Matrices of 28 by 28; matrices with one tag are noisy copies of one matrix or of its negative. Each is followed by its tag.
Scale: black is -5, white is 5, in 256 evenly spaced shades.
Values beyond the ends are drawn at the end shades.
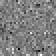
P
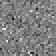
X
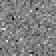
X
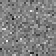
X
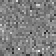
P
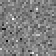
X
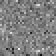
P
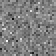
X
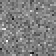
X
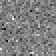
X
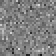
P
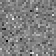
X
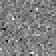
X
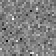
X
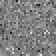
P
